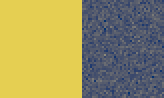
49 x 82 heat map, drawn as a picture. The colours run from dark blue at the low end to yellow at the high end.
The table splits into one row of 2 panels. Panel 1,1: very high, flat. Panel 1,2: low, fine-grained.
